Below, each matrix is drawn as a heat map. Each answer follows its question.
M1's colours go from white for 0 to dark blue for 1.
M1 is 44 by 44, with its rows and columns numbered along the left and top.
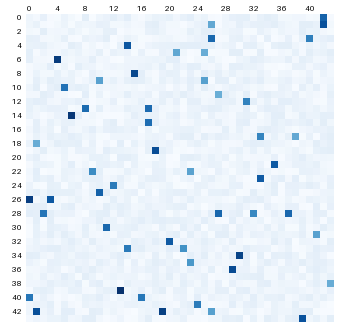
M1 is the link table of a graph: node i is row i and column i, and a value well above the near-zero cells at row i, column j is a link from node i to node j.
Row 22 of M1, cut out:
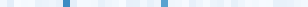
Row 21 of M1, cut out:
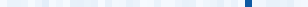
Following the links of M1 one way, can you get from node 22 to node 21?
yes
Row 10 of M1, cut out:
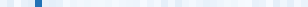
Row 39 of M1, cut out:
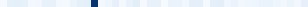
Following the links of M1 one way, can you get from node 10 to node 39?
no
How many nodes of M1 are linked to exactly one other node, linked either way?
7
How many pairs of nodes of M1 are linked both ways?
2
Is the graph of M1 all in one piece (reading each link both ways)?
no
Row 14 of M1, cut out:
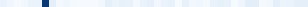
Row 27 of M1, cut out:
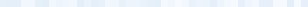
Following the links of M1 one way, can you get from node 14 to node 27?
no
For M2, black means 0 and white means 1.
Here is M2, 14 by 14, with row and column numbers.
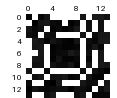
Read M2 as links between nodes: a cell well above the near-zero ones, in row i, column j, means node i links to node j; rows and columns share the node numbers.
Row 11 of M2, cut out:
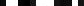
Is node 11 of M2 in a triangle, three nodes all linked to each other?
yes
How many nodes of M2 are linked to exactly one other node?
1
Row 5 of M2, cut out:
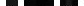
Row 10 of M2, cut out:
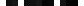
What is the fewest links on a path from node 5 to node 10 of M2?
2
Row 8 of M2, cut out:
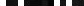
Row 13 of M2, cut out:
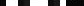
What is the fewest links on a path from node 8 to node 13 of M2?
3
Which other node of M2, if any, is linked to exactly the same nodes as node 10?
node 5
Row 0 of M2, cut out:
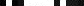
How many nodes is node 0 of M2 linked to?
7
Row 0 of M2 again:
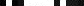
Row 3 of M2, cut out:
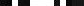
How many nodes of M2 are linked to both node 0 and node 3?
5
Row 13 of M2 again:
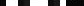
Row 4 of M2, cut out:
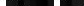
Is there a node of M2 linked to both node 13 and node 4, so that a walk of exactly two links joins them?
no
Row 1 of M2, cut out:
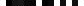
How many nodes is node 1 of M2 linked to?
5
